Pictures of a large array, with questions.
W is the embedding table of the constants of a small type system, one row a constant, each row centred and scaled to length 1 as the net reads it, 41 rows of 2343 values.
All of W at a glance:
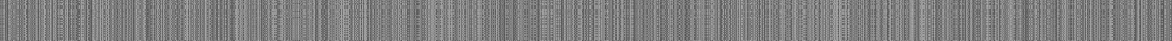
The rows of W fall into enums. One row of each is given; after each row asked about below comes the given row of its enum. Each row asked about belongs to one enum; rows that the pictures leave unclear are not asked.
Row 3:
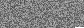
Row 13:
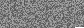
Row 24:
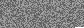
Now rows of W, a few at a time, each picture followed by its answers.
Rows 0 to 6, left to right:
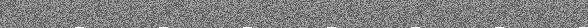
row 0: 24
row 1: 13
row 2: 24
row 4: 13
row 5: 24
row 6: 24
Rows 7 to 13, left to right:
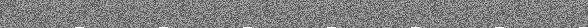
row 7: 24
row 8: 24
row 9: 13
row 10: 13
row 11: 3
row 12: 13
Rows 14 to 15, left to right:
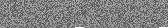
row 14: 13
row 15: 24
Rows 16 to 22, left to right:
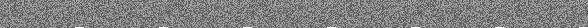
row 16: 13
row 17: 3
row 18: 24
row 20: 13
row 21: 24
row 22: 13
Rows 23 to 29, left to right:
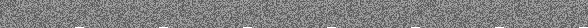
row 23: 24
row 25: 13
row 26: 13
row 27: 13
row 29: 13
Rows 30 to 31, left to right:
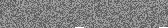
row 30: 24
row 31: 13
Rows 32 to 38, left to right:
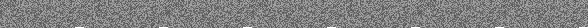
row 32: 24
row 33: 13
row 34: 24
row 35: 24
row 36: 13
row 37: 24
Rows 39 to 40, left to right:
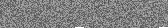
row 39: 24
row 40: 3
